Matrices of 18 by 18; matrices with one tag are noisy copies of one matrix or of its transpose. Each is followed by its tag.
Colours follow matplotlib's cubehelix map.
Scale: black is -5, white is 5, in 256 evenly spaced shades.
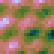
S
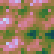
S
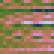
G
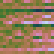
G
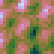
S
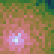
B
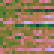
G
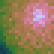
B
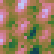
S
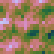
S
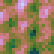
S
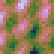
S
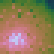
B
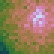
B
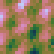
S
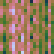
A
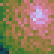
B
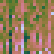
G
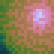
B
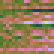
G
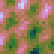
S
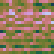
A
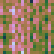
A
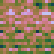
A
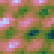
S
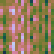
A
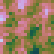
S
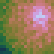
B
